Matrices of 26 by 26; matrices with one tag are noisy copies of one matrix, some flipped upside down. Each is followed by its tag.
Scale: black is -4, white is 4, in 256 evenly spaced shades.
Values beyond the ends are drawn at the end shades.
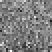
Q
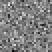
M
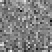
Q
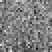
Q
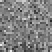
Q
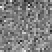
Q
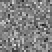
M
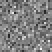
M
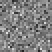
M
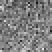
Q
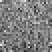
Q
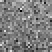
Q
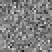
M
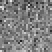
Q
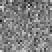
Q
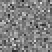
M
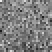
Q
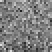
Q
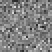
M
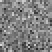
Q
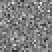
M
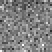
Q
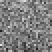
Q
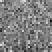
Q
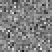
M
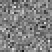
M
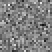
M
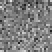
Q
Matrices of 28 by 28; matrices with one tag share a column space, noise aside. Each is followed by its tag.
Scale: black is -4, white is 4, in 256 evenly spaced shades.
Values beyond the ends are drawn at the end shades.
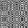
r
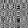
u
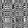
u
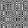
r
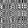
u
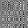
r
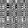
u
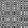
r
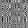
u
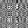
u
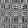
u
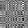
r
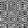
r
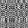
u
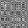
r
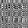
u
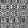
u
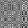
r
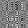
r
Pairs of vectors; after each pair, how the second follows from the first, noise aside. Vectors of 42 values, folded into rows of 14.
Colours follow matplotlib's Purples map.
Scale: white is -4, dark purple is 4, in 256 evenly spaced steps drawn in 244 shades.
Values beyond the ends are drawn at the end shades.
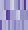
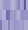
shrunk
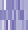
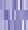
reversed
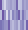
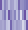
reversed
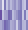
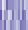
sign-scrambled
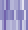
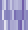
reversed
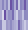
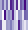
scaled up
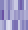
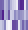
scaled up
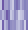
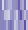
reversed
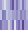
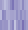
shrunk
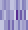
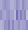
shrunk
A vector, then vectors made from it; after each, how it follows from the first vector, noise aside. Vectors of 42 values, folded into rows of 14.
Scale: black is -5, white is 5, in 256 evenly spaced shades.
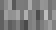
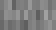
shrunk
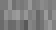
shrunk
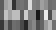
scaled up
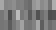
wrapped around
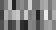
scaled up
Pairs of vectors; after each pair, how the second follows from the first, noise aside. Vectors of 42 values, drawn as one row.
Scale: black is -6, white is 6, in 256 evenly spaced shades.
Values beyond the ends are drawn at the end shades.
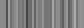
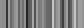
scaled up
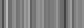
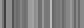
shuffled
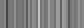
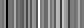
scaled up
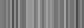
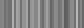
sign-scrambled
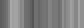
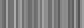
shuffled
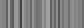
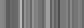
sign-scrambled
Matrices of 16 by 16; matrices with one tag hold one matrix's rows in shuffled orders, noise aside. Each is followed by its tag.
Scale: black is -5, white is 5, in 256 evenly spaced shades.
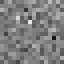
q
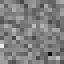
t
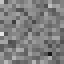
t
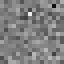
q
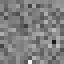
q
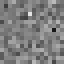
q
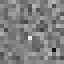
q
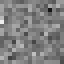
t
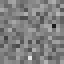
q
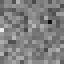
t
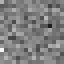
t
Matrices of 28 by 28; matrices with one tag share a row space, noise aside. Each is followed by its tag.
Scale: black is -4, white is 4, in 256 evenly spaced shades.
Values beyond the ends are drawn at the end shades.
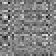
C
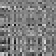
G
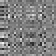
G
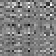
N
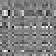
C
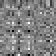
N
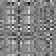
N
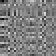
G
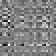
C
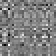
C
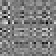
C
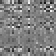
N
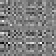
G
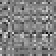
C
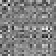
C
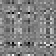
N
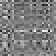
C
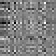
G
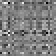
C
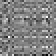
C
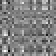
C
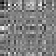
G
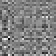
C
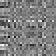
G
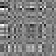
G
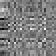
G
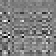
C
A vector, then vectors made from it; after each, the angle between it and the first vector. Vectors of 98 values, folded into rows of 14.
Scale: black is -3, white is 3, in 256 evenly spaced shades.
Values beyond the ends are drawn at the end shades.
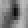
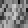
partly opposed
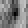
nearly parallel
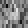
partly opposed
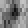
nearly parallel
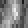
nearly opposite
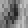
nearly parallel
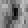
nearly parallel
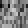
partly opposed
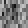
partly aligned
